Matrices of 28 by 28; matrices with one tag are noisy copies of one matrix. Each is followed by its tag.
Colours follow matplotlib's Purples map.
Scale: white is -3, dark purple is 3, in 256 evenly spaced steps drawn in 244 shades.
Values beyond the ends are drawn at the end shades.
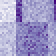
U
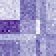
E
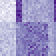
U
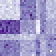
E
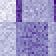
U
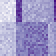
U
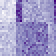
U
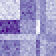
E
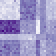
E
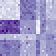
E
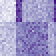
U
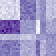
E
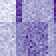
U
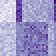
U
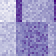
U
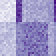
U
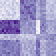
E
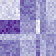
E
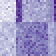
U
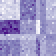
E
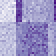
U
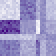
E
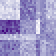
E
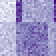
U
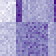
U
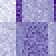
U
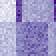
U
